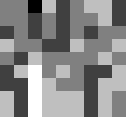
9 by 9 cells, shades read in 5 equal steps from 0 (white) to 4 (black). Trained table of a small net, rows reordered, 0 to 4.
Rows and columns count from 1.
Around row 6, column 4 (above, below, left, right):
2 1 0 1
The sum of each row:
19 20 22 17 17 16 16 13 13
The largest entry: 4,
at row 1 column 3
